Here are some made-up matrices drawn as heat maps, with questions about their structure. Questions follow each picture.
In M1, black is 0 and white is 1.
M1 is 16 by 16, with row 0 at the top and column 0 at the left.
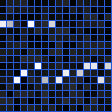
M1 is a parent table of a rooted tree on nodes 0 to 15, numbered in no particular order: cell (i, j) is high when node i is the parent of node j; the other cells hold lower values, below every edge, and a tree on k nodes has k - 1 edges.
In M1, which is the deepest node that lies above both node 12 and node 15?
9
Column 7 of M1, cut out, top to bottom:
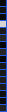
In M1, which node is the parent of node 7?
3
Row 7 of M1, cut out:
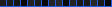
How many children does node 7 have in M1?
0
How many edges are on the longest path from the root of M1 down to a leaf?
2
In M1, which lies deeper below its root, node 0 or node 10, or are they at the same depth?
node 0
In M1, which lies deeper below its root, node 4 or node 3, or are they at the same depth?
node 4
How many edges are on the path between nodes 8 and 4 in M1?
4
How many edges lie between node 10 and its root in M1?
0
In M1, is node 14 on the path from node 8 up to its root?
no
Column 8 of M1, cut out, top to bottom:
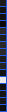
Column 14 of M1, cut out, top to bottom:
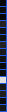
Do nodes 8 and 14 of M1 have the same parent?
yes
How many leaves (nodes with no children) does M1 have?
12
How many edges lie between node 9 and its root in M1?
1
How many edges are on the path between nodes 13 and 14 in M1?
4
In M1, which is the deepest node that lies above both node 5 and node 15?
9
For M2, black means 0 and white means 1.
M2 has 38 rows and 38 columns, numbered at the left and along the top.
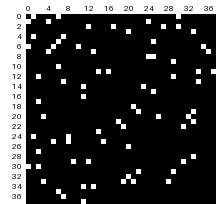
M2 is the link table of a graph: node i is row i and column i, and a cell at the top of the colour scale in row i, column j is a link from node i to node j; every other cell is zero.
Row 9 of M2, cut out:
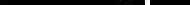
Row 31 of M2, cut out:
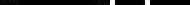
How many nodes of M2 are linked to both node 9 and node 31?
1
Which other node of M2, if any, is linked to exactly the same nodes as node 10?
node 35
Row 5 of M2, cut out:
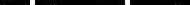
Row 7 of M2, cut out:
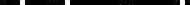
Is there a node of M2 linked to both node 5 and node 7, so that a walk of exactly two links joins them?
no
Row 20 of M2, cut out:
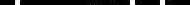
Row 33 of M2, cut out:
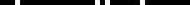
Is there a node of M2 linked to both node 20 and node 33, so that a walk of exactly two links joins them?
yes
